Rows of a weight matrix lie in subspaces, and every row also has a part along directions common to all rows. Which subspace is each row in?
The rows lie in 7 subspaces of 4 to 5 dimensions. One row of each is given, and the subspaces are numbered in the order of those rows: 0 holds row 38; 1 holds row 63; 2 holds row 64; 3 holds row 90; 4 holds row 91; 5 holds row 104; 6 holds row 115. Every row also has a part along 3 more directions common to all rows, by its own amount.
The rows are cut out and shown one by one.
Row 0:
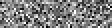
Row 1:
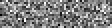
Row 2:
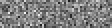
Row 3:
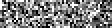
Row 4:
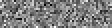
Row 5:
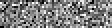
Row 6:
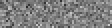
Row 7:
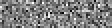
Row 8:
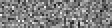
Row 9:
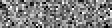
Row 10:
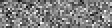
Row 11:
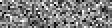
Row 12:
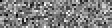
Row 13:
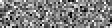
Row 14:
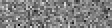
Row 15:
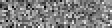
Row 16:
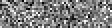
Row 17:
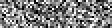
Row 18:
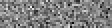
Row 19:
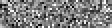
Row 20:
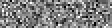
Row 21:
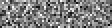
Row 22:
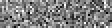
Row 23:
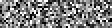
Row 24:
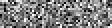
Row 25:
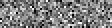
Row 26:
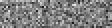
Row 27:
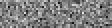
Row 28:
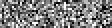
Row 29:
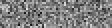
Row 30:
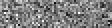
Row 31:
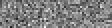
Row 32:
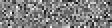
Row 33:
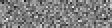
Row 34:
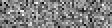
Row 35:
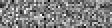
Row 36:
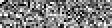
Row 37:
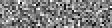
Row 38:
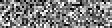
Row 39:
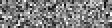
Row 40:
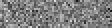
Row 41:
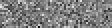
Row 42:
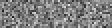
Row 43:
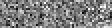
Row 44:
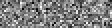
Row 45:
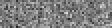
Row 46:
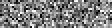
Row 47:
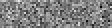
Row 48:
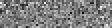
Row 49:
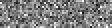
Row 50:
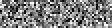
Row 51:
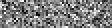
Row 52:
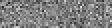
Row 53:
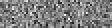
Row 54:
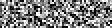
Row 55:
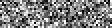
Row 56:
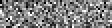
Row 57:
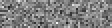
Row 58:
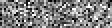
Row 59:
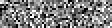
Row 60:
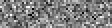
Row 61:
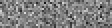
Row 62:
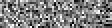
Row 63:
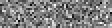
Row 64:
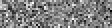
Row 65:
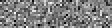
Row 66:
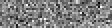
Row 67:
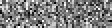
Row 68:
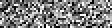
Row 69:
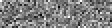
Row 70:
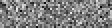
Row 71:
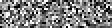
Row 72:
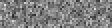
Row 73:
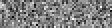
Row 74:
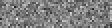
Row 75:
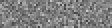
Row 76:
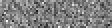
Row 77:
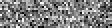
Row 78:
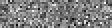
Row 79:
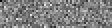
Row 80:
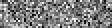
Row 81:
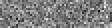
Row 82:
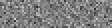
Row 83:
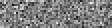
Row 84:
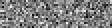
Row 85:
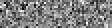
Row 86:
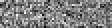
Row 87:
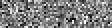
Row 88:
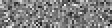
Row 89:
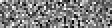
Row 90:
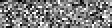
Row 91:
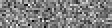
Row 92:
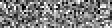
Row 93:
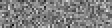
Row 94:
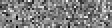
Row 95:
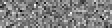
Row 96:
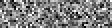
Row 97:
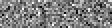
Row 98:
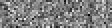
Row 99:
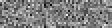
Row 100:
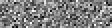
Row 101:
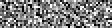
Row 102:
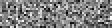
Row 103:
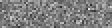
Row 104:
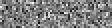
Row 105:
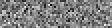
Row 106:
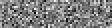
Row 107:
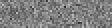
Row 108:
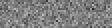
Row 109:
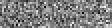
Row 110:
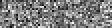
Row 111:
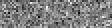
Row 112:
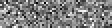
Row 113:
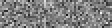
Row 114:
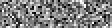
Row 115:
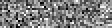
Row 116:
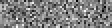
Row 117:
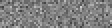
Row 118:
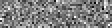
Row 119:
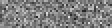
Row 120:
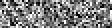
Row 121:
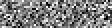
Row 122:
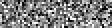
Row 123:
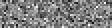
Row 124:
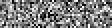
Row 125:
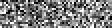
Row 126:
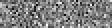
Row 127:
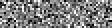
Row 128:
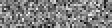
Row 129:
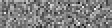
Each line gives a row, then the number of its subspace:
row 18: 1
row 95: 4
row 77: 6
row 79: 0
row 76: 4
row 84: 3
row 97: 2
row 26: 4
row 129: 5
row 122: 3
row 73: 3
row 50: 0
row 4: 0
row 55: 6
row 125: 4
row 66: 4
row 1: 0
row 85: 4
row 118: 1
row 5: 4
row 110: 4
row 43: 6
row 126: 3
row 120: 6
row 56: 1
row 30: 6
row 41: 3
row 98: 5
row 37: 3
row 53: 3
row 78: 5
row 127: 5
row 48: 4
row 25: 1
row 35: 0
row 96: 6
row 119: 5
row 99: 0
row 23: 2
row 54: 5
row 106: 2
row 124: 5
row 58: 2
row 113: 0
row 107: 1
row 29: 1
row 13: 1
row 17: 4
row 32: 5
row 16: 6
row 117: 5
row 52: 5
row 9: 6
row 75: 3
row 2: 1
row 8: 3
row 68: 4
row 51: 5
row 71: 2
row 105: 0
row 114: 3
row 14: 1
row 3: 5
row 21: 0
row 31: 4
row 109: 2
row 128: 1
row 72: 2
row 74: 1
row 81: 1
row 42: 3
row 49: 6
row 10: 3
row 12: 0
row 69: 0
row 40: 2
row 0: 4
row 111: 6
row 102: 4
